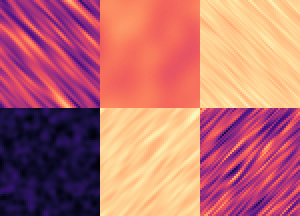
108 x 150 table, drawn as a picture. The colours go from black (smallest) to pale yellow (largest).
The table splits into 2 rows of 3 panels. Panel 1,1: middling, slanting down to the right, strong in contrast. Panel 1,2: high, smooth, faint in contrast. Panel 1,3: very high, slanting down to the right, faint in contrast. Panel 2,1: very low, blotchy, faint in contrast. Panel 2,2: very high, slanting up to the right, faint in contrast. Panel 2,3: middling, slanting up to the right, strong in contrast.
